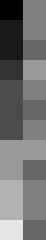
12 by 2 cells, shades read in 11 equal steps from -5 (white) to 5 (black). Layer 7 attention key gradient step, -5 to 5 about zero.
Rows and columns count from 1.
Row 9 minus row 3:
-5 0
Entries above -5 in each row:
2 2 2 2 2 2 2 2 2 2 2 2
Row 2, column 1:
4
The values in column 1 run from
-4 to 5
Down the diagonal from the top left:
5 0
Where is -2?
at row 10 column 1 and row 11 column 1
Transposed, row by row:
5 4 4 3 2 2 2 -1 -1 -2 -2 -4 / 0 0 1 -1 0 1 0 -1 1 0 0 1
